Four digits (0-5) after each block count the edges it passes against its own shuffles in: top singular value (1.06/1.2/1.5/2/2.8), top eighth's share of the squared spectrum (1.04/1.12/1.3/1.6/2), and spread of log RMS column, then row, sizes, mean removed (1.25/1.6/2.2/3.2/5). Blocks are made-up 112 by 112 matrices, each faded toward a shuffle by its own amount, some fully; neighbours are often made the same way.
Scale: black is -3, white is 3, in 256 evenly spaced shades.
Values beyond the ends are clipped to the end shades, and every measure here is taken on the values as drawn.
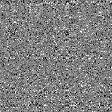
4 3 1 2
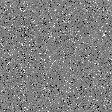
2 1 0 0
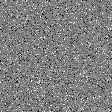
3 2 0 0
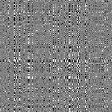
5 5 4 3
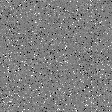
2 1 0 0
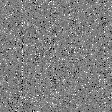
3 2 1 0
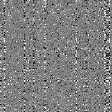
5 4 3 2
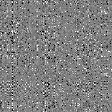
4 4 3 2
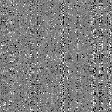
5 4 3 2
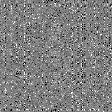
4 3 3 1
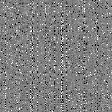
4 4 3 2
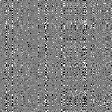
5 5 4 3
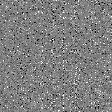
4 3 2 1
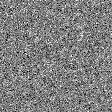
0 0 0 0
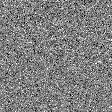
0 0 0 0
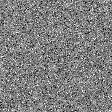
0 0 0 0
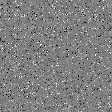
3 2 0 1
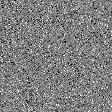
2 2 1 0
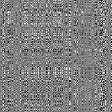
5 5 5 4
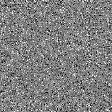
3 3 2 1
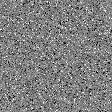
0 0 0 0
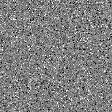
2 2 1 0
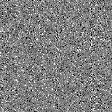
3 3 2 1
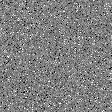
0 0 0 0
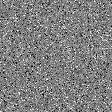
2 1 0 0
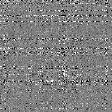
2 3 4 4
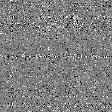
2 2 2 3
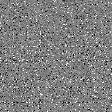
1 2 2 2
